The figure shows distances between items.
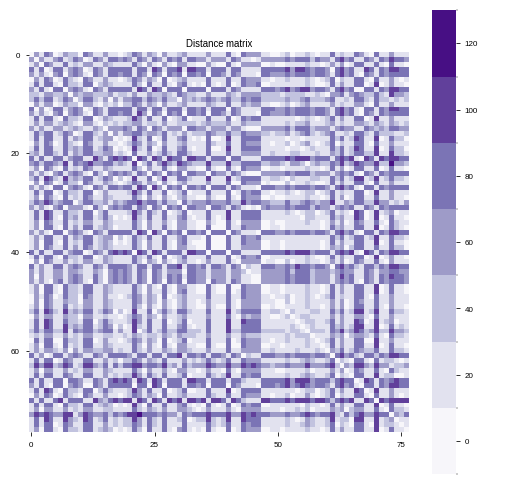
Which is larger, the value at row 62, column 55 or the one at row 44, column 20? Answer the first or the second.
the second
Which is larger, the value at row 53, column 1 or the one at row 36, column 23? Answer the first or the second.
the second
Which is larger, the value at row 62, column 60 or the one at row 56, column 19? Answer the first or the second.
the first
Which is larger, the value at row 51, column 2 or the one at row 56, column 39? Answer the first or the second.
the second
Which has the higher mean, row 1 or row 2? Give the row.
1
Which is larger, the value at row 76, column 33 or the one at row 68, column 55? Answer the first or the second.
the second
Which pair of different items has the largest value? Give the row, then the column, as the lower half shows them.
73, 22
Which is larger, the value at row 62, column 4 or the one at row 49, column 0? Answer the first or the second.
the first
